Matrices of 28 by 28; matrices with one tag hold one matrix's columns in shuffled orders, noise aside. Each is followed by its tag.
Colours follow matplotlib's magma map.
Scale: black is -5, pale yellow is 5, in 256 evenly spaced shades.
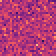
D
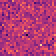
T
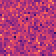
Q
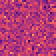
D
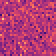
Q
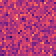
Q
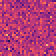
D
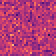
T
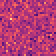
Q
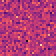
D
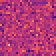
T
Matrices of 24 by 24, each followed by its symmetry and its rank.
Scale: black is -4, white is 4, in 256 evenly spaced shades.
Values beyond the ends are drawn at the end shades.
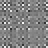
symmetric, rank two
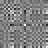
symmetric, rank two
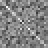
symmetric, rank five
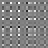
symmetric, rank one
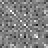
symmetric, rank five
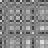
symmetric, rank two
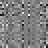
neither, rank three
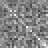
symmetric, rank five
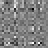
neither, rank three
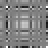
symmetric, rank one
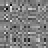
neither, rank three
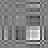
symmetric, rank one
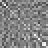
symmetric, rank five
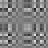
symmetric, rank one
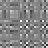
symmetric, rank two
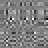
neither, rank three
